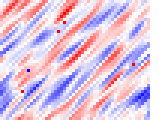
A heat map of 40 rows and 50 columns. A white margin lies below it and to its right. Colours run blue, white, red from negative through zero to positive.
Overall the values sit about 50% of the way up the scale. The halves do not mirror each other. Five lone cells stand out: four far higher and one far lower than their neighbours. The histogram is bell-shaped.
